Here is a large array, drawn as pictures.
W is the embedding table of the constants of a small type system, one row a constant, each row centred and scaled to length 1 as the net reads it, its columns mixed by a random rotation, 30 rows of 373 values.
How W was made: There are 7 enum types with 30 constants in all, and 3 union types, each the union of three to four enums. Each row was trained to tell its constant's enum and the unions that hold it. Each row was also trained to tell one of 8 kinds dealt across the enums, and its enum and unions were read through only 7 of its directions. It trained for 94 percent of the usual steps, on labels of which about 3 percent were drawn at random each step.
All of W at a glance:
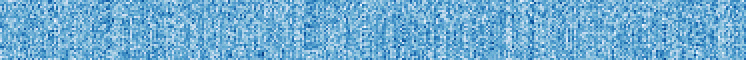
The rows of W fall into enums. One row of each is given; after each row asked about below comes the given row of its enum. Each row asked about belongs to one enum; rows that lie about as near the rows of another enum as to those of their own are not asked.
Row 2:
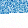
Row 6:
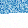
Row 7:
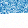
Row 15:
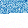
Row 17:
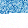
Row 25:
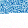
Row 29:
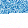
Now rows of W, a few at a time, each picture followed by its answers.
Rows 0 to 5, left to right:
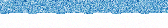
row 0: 15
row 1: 7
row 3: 29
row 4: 15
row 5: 17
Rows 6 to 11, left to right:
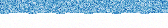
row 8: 2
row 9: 25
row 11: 17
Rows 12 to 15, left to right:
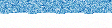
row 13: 6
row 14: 29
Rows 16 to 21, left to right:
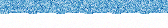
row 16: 17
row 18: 15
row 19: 15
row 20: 29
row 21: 17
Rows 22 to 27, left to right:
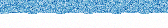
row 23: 2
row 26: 29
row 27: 6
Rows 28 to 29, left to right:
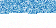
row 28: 25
